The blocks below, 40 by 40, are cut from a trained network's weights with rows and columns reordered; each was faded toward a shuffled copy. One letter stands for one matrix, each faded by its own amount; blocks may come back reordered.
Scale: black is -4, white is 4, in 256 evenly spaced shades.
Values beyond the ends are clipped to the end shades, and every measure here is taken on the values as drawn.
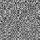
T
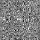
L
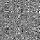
L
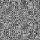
T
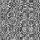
T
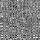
L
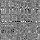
L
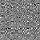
L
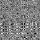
L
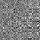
L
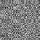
T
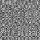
T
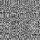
T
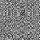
T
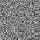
T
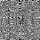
L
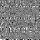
L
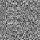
T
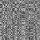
T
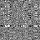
L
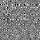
L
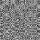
T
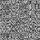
T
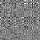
L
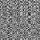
T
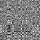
L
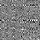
L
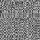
T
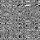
L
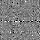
L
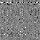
L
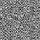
T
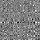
L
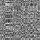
T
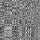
T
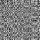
T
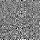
L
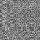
T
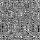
L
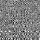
L
